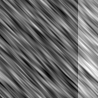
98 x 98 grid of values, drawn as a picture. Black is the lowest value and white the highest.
On average the colour sits 40% of the way up the scale. Streaks slant down to the right. The right part is higher, past a seam about 80% of the way across.
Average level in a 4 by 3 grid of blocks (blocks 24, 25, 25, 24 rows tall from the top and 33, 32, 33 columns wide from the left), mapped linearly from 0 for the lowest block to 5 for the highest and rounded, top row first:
103 | 004 | 005 | 113
